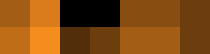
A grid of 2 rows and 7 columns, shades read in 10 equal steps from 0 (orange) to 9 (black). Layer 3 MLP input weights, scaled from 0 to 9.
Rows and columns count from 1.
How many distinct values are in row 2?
5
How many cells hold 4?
2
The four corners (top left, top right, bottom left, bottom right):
3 5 2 5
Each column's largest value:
3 1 9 9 4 4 5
